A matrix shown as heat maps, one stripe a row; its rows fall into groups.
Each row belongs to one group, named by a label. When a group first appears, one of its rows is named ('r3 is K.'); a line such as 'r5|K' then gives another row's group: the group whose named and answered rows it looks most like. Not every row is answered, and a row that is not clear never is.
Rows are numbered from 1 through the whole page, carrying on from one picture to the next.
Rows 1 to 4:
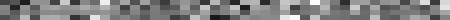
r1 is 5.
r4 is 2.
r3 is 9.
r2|9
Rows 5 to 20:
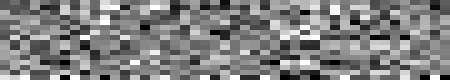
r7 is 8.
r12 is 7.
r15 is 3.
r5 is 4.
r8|3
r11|2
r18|7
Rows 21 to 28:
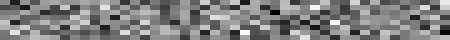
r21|9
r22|5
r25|8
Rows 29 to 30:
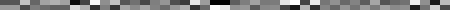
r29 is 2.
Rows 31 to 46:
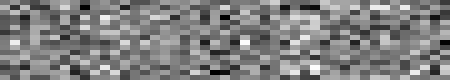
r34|4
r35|5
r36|7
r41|2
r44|5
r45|2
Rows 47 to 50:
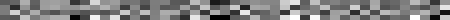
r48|9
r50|2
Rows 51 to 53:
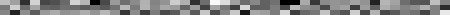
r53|9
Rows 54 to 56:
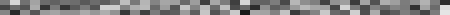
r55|3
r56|9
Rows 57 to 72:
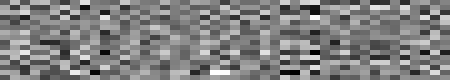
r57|7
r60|5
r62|4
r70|5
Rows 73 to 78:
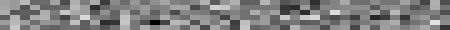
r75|8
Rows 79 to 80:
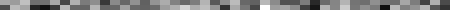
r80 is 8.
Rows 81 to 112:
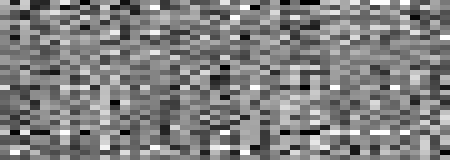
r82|3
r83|8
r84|4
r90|8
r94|4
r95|8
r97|2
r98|8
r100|4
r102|2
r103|5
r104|9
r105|5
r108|5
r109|5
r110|3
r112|5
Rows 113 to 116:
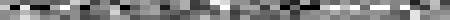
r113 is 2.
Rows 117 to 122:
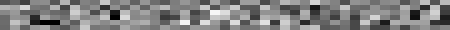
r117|5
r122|7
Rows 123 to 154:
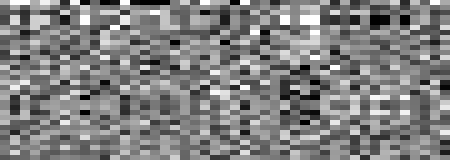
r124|7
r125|4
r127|7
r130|5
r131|4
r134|5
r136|8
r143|9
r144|9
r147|8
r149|9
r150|7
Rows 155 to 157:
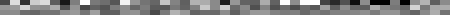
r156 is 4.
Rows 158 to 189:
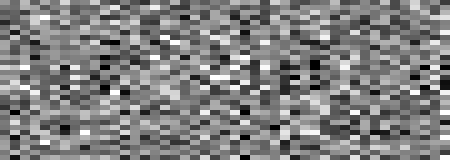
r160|5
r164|9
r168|9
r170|8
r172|3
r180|9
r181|7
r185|9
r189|9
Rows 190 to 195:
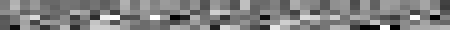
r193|4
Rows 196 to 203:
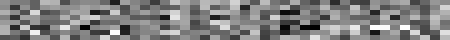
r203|5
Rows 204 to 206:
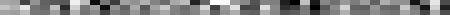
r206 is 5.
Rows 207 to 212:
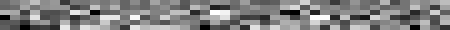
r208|2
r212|4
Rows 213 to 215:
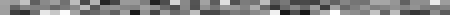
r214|8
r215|8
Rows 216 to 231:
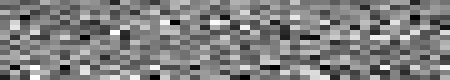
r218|3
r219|4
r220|3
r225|9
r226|7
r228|8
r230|7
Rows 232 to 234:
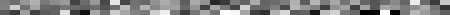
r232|2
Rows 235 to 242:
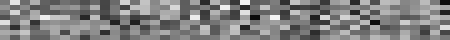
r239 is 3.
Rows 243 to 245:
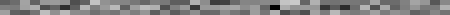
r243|2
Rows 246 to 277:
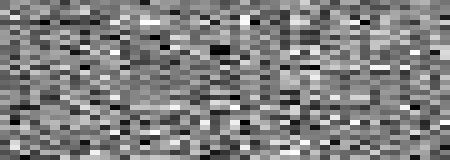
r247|7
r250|3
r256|2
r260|7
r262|2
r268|2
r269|8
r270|9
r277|4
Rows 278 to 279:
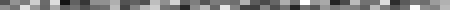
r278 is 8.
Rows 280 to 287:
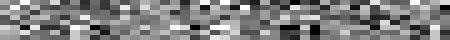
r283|7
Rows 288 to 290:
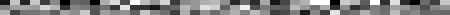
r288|3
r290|8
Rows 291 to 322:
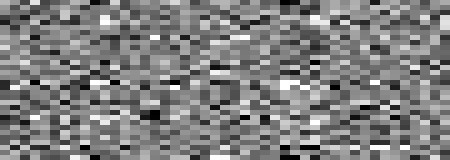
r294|5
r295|3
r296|9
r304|2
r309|5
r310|5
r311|3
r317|8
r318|5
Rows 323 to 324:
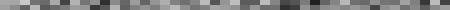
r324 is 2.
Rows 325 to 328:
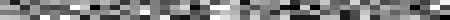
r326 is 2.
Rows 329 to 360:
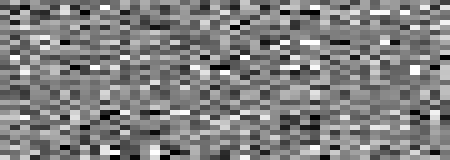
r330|5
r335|4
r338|8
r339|9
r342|2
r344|9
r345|3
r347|5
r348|5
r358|3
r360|3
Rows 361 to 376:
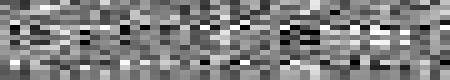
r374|7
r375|5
